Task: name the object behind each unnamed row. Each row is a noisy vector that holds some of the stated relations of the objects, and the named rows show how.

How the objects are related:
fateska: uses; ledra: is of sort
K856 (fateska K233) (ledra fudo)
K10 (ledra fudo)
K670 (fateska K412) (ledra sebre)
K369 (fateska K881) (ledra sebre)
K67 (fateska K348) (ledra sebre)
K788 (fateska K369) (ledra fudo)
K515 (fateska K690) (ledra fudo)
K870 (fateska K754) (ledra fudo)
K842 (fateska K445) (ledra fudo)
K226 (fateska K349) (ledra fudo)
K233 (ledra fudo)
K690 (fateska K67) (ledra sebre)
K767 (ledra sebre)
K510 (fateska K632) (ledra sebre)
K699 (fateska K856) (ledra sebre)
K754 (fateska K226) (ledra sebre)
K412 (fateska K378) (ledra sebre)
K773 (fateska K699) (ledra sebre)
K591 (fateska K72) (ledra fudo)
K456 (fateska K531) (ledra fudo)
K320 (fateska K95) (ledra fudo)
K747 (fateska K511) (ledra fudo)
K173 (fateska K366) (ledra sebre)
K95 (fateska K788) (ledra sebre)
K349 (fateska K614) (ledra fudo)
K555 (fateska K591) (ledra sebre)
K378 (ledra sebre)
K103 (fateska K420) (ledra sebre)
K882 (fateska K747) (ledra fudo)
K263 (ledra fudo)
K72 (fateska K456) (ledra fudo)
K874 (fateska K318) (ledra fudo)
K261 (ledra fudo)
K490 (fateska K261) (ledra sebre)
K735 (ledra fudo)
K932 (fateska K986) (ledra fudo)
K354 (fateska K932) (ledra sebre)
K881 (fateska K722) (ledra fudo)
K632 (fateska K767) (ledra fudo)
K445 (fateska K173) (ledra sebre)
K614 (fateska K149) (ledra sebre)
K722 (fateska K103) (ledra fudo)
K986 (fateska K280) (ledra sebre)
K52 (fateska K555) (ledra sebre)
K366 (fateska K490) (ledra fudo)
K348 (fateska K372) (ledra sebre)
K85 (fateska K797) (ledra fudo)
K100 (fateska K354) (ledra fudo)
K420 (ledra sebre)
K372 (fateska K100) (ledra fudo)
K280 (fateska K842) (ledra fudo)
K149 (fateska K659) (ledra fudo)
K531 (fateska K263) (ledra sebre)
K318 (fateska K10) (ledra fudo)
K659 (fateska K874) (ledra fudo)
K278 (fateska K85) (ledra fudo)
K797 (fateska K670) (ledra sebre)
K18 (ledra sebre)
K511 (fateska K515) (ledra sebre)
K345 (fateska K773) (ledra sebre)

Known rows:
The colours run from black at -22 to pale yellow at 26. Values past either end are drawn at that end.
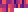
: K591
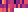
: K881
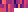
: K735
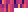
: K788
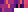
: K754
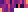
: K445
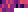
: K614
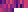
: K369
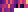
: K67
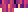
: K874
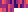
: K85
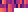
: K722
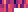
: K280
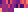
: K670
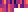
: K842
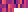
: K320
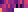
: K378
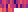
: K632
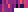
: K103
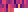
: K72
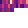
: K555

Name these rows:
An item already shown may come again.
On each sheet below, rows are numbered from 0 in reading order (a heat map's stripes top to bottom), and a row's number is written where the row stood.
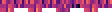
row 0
K591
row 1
K591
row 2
K510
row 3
K591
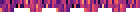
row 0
K445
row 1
K874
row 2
K445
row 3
K842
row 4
K870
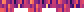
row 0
K226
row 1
K226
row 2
K278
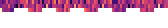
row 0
K797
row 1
K842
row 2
K456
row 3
K149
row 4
K531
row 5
K747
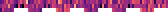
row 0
K67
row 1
K369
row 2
K349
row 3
K173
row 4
K767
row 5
K456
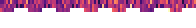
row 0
K986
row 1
K369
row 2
K95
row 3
K842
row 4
K226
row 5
K52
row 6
K659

